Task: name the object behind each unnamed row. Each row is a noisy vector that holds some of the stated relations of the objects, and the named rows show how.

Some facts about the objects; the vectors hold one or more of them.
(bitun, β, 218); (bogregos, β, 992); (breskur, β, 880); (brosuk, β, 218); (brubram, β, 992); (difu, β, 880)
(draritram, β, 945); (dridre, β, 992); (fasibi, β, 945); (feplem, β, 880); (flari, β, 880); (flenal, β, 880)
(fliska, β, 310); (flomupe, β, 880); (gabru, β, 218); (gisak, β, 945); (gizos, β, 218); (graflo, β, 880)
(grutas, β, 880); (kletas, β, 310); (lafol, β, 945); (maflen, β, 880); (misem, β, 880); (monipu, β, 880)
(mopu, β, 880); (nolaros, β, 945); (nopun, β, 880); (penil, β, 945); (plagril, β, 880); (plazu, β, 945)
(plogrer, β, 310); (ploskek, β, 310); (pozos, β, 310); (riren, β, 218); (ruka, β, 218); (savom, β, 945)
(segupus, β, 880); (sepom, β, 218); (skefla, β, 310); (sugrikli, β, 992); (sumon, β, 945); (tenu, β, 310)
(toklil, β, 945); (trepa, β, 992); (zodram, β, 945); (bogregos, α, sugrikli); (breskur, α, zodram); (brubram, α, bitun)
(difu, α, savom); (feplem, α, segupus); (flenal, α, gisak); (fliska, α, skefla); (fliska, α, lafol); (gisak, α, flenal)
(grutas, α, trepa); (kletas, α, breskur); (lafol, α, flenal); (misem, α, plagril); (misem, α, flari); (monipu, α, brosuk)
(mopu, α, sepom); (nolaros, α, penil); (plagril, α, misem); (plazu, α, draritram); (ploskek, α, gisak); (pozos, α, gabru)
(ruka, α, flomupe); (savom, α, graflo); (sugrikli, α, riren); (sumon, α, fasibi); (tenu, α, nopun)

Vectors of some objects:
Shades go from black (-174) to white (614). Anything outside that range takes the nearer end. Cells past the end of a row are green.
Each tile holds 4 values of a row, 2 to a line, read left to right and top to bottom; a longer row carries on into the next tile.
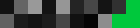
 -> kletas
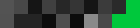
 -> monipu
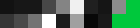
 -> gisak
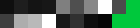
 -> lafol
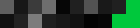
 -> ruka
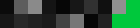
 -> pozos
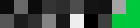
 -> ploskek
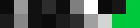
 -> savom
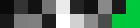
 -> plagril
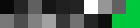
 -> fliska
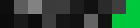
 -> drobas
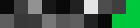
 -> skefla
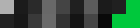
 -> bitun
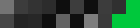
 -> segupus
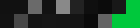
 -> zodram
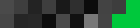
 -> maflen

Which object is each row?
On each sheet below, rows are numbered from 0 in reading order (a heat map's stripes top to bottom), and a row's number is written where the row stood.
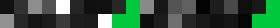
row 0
breskur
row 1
sepom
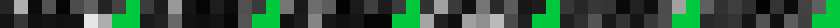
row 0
graflo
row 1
trepa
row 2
gabru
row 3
tenu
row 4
grutas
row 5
flomupe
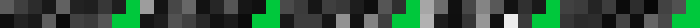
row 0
brubram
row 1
brosuk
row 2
flari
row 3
nopun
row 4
mopu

